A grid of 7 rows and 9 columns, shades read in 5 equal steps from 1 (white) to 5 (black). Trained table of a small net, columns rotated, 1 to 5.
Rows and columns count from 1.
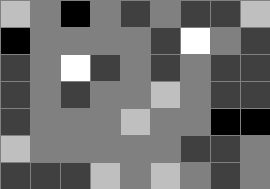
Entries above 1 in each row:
9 8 8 9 9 9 9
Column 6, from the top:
3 4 4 2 3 3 2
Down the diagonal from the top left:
2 3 1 3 2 3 3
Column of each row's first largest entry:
3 1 1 1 8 7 1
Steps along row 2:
down same same same up down up up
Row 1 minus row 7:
-2 -1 1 1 1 1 1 0 -1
